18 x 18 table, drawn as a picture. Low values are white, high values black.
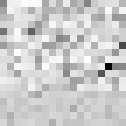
The bottom part is calmer, past a seam about 70% of the way down. Most values sit low, with a long tail of high ones. No overall slope runs across the table. The halves do not mirror each other. No single row or column stands out from its neighbours. No regular stripes run through it. The middle right is the roughest part.
